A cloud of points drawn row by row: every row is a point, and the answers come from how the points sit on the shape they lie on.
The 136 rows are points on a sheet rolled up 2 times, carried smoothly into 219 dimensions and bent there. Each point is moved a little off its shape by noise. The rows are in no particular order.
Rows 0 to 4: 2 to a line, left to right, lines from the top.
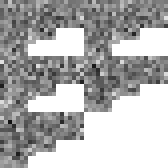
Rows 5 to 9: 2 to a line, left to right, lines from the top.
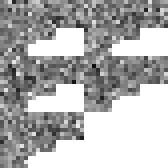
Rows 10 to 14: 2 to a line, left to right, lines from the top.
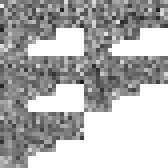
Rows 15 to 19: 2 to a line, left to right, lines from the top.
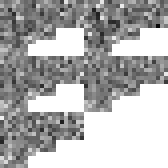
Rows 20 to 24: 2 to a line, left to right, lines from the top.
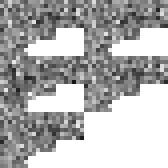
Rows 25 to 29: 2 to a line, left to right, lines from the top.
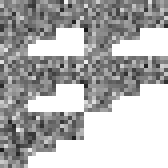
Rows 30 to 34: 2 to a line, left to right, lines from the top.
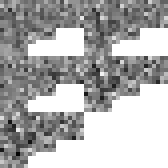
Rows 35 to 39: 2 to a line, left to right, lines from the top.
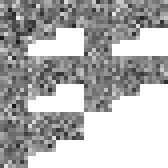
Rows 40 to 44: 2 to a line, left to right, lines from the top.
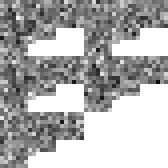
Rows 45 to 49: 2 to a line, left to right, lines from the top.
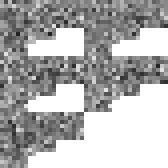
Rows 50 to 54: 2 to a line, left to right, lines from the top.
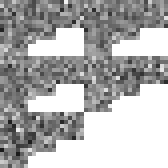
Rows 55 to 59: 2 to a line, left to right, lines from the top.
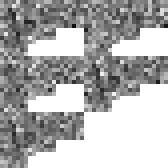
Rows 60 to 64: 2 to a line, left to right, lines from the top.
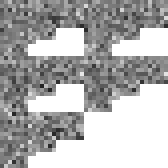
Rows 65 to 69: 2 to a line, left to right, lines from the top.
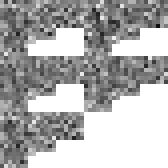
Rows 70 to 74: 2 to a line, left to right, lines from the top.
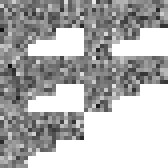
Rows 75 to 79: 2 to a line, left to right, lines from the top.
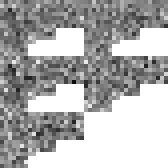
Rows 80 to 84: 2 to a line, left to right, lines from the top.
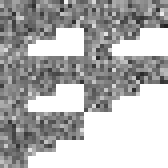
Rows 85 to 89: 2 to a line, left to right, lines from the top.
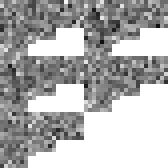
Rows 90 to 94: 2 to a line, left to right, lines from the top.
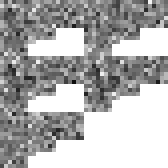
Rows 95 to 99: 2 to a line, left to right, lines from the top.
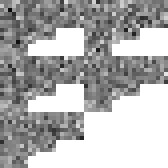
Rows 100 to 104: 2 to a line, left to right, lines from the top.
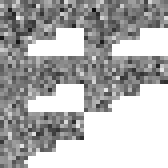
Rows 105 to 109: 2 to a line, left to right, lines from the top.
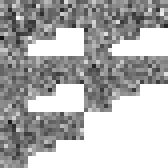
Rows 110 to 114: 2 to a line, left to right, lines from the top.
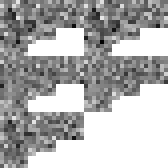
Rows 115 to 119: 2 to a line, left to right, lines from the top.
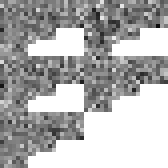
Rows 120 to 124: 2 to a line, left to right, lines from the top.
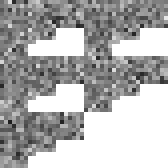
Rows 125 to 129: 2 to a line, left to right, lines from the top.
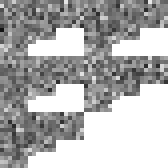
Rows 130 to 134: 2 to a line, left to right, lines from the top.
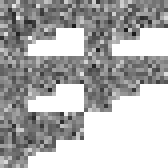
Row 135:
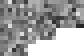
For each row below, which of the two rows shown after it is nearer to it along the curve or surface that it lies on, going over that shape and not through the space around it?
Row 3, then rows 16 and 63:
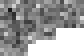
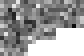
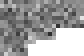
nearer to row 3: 63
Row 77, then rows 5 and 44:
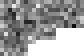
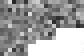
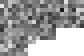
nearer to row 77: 5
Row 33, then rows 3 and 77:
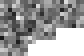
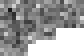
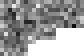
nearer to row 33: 77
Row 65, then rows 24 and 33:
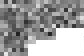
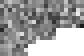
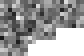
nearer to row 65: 33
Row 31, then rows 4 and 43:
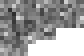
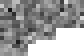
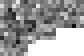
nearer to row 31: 4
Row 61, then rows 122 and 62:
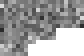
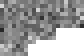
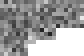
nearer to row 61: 122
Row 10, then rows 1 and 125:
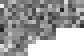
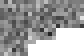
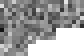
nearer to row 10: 125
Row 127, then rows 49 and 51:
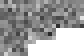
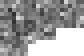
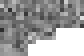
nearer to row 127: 49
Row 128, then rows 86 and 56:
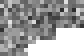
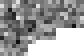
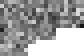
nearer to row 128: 56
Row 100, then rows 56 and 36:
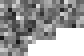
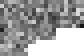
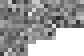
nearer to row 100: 36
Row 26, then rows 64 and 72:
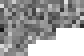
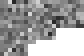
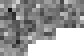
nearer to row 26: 72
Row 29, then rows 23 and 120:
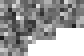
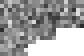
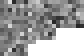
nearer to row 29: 120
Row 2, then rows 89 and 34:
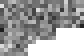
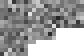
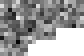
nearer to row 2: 89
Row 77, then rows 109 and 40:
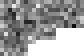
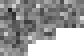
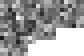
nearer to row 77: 40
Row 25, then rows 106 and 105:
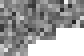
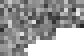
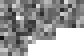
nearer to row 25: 106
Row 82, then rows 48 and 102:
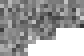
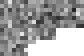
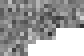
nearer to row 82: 102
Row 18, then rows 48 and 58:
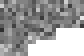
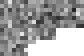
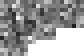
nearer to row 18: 48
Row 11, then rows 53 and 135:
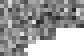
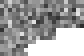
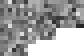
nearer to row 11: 53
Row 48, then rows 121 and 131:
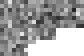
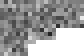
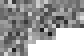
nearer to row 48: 131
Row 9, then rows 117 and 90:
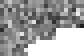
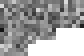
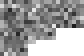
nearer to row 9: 117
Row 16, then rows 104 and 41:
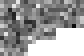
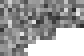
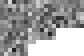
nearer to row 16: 41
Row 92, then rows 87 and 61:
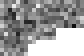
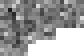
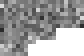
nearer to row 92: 87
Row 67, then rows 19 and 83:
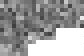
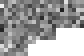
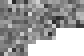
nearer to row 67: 19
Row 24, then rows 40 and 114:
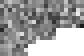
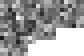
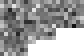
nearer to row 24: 114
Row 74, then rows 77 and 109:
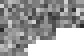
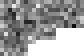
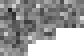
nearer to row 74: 109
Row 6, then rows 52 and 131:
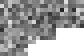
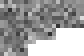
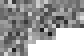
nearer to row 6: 131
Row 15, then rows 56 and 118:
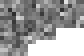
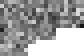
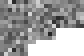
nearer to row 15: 56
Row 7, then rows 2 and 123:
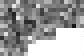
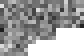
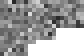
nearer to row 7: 123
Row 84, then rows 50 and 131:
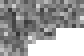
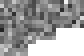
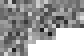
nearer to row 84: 50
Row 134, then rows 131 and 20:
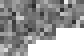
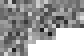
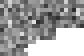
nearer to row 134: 20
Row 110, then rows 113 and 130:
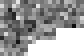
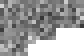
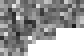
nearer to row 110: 130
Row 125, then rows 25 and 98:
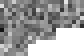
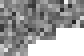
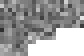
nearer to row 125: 25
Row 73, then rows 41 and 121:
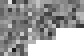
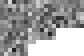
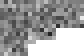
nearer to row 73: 41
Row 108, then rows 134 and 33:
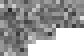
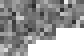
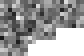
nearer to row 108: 134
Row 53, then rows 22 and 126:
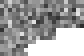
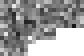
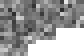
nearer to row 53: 126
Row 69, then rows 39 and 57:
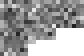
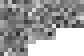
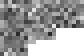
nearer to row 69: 57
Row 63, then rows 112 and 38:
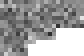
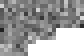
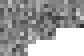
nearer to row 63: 38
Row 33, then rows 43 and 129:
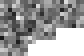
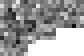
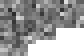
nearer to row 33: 43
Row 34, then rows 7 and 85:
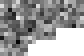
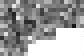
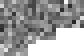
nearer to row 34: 7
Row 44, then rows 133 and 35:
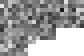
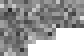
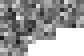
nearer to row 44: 133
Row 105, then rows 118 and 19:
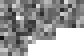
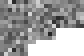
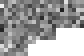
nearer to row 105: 118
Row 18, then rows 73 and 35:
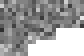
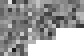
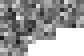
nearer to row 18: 73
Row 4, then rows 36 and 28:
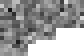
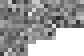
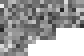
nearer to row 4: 28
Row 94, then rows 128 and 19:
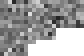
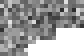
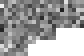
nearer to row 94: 128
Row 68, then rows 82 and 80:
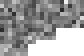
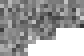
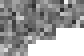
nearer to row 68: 80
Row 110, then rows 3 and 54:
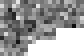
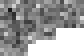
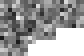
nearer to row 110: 54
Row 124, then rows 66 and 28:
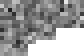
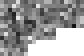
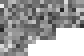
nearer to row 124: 28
